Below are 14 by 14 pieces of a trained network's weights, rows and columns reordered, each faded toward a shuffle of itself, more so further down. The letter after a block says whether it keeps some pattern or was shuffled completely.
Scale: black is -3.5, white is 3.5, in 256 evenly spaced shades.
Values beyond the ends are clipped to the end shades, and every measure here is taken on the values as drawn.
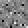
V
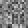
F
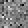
V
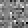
F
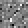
V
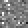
V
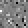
V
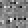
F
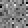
V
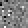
V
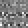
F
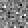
V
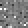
V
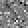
V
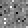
V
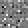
V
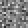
V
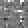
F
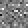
V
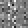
F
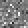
V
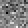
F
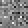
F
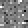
V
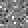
V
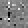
F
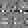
F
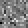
V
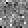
V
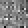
F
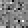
F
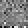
F
